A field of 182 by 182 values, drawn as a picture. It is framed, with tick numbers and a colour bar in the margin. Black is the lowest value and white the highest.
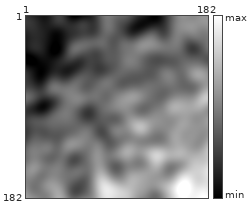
Odd rows or columns: none. Lone odd cells: none. Mirror symmetry: none. Slope: up to the bottom right. Ninth with the highest average: bottom right. Stripes: none. Grain: smooth.
